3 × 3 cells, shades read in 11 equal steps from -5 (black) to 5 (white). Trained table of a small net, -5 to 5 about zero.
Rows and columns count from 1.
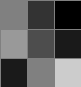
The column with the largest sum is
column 1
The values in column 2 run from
-3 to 0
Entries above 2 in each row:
0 0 1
